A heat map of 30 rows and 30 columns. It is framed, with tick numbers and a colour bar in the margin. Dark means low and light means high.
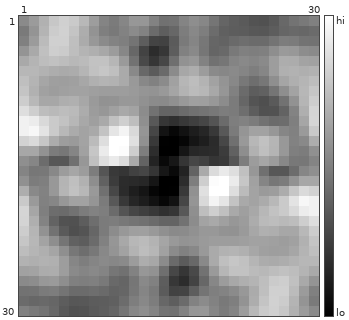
Grain: blotchy. Symmetry: a half turn. Slope: none. Lone odd cells: none. Ninth with the lowest average: centre.
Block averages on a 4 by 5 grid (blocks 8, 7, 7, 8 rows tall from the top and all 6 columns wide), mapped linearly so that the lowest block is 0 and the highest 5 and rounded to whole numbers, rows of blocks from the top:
44223 | 45013 | 31054 | 32244
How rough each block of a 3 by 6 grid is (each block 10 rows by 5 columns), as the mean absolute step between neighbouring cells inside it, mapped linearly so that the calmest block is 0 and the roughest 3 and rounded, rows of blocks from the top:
0 0 1 1 0 1 / 2 2 3 3 2 2 / 1 0 1 1 0 0
